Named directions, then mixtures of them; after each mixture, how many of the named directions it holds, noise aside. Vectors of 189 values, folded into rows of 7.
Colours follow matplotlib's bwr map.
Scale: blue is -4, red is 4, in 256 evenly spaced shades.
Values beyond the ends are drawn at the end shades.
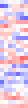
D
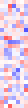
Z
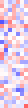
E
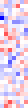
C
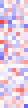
one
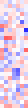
three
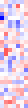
three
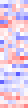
two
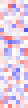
one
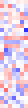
three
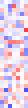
one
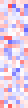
one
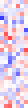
two
